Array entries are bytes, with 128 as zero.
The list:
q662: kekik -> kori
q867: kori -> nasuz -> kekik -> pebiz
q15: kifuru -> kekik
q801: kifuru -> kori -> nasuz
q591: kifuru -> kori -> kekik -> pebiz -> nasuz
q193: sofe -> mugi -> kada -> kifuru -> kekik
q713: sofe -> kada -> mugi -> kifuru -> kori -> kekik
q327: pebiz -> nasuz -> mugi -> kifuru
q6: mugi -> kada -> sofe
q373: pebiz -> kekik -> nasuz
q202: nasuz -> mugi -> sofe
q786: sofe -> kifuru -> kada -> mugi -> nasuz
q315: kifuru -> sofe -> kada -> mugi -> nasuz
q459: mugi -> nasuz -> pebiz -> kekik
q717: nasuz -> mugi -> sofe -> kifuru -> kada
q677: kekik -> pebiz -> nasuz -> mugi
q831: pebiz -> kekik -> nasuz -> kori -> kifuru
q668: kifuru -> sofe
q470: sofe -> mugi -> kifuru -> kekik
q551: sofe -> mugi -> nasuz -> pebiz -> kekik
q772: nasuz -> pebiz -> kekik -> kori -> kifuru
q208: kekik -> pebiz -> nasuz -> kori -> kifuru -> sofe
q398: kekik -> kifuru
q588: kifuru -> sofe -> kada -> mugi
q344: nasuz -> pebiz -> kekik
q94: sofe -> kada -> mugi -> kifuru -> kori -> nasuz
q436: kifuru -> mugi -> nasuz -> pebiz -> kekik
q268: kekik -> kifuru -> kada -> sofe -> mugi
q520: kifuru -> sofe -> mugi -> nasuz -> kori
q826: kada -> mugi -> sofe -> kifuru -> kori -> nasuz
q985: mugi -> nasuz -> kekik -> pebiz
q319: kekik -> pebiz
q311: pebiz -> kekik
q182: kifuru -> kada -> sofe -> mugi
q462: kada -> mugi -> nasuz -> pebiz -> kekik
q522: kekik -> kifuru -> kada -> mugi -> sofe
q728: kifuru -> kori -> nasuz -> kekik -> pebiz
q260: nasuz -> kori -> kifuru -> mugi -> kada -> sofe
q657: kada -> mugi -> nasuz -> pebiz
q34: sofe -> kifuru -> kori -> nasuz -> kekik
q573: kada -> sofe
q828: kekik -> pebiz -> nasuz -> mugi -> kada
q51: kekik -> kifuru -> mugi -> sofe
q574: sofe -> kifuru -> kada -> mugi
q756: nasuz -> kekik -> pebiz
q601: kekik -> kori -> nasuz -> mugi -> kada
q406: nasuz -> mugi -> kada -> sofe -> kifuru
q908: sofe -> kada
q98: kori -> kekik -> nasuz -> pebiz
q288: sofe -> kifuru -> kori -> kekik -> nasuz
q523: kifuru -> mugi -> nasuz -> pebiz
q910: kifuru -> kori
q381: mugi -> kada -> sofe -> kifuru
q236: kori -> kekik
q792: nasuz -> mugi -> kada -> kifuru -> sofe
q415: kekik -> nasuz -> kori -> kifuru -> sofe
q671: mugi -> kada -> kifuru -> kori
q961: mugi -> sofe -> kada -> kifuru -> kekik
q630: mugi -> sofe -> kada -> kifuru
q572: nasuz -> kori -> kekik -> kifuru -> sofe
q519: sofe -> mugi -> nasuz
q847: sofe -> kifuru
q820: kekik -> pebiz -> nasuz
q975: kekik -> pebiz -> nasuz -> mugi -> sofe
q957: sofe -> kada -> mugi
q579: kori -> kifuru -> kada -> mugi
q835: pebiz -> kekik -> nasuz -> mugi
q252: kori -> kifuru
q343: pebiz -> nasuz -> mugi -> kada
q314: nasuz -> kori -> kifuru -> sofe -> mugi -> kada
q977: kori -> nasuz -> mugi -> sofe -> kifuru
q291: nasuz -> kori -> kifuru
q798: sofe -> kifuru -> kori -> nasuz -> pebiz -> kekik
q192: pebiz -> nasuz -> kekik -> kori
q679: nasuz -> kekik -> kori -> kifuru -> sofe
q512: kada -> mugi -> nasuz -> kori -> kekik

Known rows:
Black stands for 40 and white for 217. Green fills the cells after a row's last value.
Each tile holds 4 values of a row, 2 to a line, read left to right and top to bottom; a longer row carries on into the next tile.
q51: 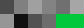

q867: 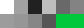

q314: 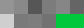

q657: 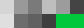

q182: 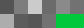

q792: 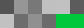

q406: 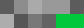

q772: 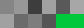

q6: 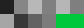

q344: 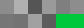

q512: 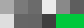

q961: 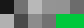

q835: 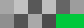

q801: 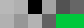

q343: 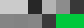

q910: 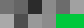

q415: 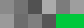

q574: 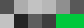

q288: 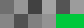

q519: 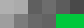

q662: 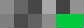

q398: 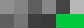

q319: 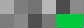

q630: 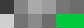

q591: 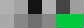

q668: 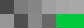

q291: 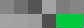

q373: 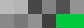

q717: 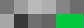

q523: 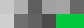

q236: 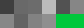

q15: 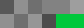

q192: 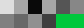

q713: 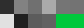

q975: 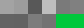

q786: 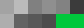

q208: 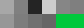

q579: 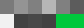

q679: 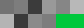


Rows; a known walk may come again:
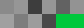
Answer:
q831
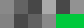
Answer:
q662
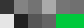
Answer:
q713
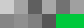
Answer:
q756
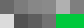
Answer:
q260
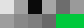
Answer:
q728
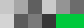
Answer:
q462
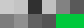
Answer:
q828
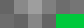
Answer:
q847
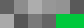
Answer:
q406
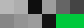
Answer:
q327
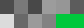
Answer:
q671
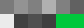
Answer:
q579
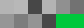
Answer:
q459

